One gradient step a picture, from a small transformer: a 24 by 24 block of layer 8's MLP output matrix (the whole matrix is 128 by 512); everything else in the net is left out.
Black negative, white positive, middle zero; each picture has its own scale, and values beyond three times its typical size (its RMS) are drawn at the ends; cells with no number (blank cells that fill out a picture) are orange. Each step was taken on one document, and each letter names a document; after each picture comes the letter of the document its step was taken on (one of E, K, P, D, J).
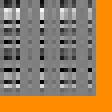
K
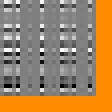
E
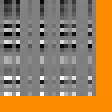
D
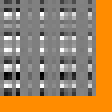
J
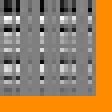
E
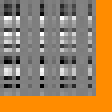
E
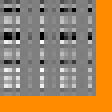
D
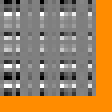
J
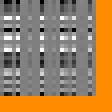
E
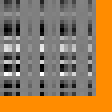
E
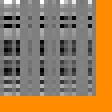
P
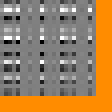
K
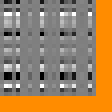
J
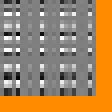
J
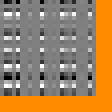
J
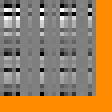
K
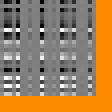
D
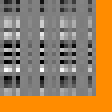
E
